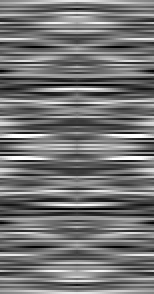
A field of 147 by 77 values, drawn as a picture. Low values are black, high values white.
No overall slope runs across the table. It mirrors both left to right and top to bottom. The grain runs across in streaks.
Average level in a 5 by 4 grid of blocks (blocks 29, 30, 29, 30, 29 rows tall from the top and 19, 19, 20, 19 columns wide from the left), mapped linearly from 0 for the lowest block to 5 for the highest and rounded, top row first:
2 5 5 2 | 0 2 2 0 | 4 0 0 4 | 0 2 2 0 | 2 5 5 2
